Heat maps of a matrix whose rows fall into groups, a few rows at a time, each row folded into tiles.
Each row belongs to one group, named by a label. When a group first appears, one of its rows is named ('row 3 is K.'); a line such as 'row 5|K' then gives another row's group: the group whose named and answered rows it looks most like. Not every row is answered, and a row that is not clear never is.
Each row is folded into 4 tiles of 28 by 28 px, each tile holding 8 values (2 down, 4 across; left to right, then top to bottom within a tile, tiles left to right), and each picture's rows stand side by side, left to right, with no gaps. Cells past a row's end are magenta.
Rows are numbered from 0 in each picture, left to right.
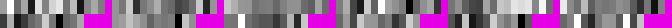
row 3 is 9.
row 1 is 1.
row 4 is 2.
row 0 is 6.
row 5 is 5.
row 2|5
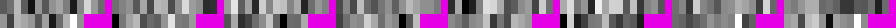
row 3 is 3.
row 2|6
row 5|6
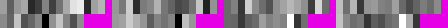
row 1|1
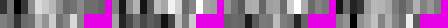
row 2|2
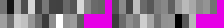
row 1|3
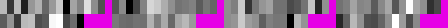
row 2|1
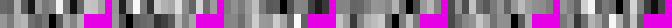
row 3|9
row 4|3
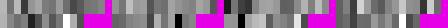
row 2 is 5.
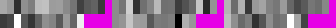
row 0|5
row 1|1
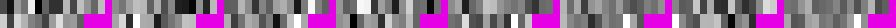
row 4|5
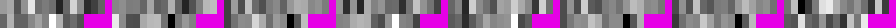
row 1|9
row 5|3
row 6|3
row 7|5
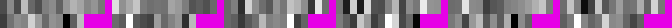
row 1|5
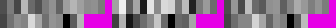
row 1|6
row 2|3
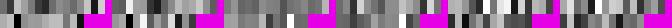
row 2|5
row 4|6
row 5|6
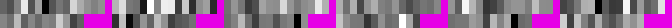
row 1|6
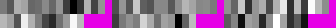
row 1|3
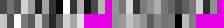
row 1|1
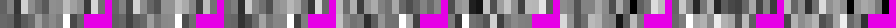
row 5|9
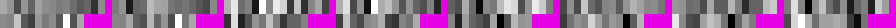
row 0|5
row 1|5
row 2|6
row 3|6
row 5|3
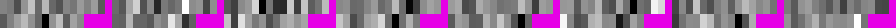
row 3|9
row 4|2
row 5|9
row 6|3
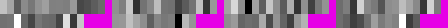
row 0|5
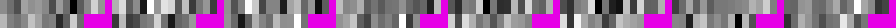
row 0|9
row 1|6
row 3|5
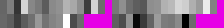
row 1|2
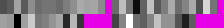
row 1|2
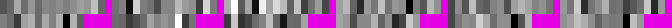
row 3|9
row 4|3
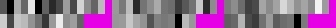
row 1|1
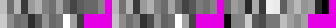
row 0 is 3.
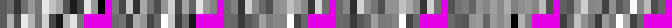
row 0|9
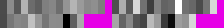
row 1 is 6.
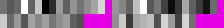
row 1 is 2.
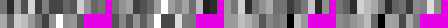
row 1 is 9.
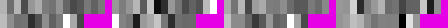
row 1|9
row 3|1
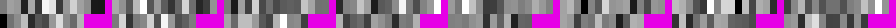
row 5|9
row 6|6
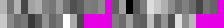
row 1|5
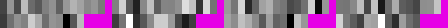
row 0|3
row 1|2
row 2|1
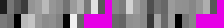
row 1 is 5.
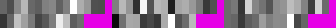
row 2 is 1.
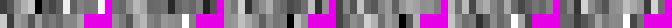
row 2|1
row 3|3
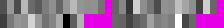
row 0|3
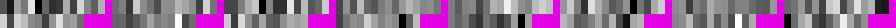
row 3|3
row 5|9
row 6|5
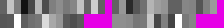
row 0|2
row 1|5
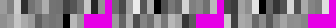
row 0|1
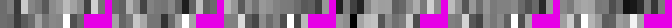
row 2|5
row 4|5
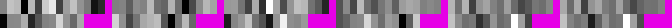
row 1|9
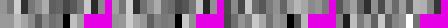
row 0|1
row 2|3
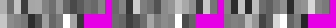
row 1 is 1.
